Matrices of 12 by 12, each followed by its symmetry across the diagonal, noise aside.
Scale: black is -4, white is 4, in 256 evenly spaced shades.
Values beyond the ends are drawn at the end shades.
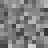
antisymmetric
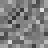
symmetric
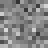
neither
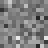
antisymmetric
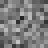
symmetric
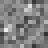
symmetric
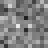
antisymmetric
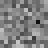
neither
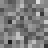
neither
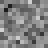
symmetric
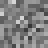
symmetric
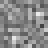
symmetric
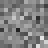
neither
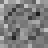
symmetric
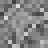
symmetric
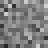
antisymmetric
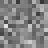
neither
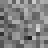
antisymmetric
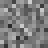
neither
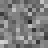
neither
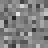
antisymmetric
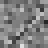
antisymmetric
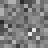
symmetric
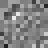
symmetric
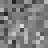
neither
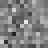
neither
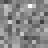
neither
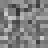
antisymmetric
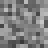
antisymmetric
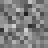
antisymmetric
